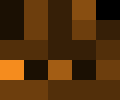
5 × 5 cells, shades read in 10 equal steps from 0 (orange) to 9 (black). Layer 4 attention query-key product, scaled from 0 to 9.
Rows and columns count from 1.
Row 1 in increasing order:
4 5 7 8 9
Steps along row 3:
same up same down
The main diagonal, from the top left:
8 5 7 8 6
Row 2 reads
8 5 7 5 7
